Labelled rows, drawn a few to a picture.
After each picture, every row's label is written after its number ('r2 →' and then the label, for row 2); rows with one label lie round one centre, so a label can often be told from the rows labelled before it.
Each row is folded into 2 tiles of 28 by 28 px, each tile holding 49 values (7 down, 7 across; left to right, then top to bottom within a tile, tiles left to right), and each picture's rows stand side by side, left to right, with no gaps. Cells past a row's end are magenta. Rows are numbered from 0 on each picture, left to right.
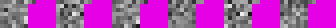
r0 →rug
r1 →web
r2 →rug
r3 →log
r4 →web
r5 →log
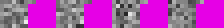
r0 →rug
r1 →rug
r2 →web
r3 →log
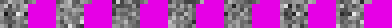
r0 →web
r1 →rug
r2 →log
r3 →log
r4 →log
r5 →web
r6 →web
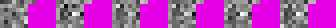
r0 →rug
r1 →web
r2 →web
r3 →web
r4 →web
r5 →web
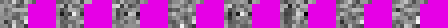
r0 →rug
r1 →web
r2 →web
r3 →rug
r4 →web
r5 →web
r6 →rug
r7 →rug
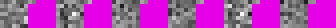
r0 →rug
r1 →web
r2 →log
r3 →log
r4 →web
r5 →log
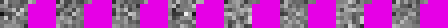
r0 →log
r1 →log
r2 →log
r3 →web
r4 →rug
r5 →log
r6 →rug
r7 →log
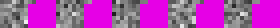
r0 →rug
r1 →log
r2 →log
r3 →rug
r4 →log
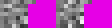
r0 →rug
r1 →rug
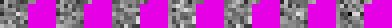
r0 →log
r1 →log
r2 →rug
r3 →rug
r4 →rug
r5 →log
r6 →web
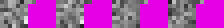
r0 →rug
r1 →rug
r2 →log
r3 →log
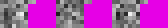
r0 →web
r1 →log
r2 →web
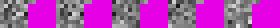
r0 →web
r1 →web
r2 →log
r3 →log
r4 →rug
